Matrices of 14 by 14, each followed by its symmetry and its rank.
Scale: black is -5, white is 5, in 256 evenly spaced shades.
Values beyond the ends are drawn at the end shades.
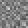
symmetric, rank three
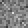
symmetric, full rank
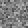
neither, full rank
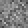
symmetric, full rank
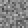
neither, full rank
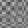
symmetric, rank two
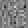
neither, rank three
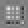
symmetric, rank one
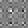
symmetric, rank two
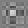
symmetric, rank one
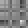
symmetric, rank one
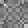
symmetric, rank three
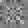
symmetric, rank three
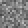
neither, full rank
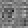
neither, rank three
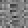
neither, rank three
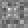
symmetric, rank two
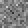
symmetric, full rank
